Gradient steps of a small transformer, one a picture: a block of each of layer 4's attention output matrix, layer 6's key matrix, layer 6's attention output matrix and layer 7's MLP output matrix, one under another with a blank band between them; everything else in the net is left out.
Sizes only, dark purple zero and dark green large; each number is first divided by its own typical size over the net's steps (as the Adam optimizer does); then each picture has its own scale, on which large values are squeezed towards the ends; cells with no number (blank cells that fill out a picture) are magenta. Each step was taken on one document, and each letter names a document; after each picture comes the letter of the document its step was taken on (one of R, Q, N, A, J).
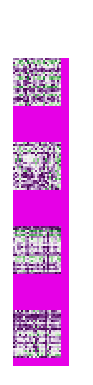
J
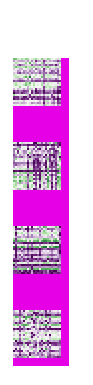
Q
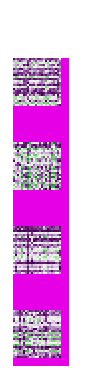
Q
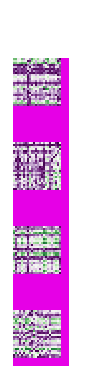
Q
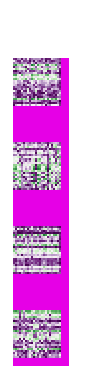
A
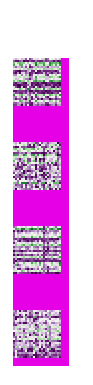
J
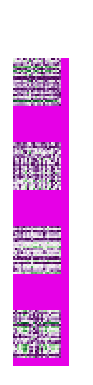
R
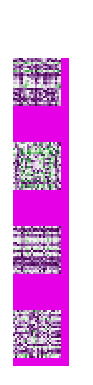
A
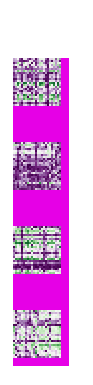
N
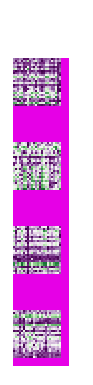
Q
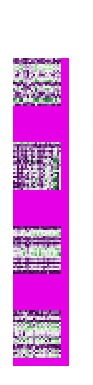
R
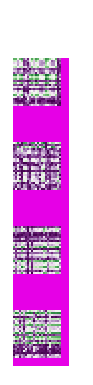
Q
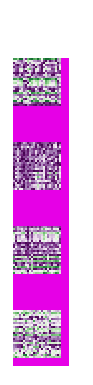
A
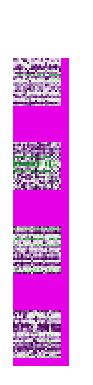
J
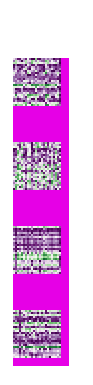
A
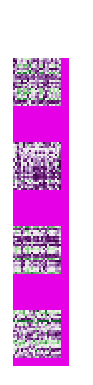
N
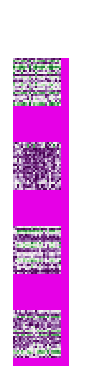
J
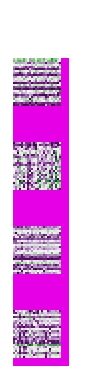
A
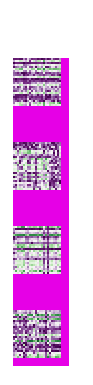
J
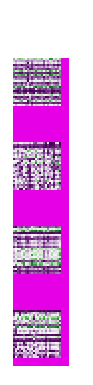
R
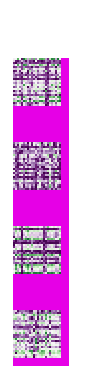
N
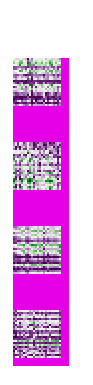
R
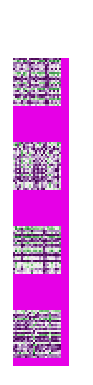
N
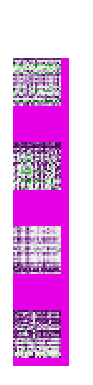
R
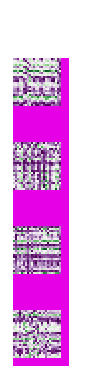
A
